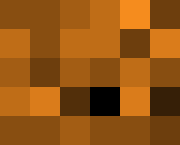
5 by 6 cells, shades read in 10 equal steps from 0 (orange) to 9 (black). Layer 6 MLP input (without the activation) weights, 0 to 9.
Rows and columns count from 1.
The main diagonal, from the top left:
4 4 3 9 4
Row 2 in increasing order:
1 2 2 2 4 5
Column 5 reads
0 5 2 1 4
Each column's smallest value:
2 1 2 2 0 1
